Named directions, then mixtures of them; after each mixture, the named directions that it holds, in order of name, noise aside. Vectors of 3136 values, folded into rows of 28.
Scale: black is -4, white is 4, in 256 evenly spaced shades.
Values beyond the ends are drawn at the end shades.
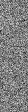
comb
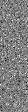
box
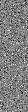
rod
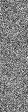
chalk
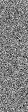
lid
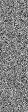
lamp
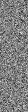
lamp, lid, rod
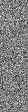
box, comb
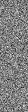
lamp, lid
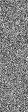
chalk, lamp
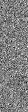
box, lamp, lid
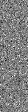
box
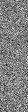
chalk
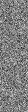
box, comb, lamp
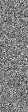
box, lamp, lid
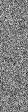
box, comb, lamp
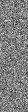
lamp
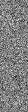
box, comb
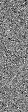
chalk, rod
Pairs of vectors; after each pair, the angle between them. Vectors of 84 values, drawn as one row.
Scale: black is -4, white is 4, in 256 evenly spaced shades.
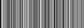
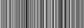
partly opposed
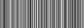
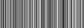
orthogonal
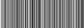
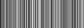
nearly opposite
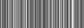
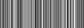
partly aligned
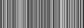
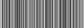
partly opposed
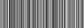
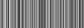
partly opposed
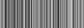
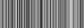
partly aligned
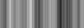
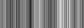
nearly opposite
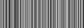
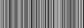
partly aligned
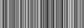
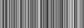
nearly parallel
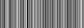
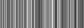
partly opposed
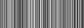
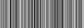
partly opposed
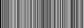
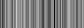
partly aligned
